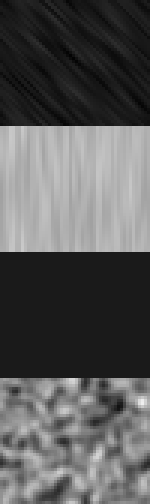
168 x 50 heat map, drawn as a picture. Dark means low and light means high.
It is made of 4 by 1 panels. Panel 1,1: very low, slanting down to the right, faint in contrast. Panel 2,1: high, streaked downward, faint in contrast. Panel 3,1: very low, flat. Panel 4,1: middling, blotchy, strong in contrast.
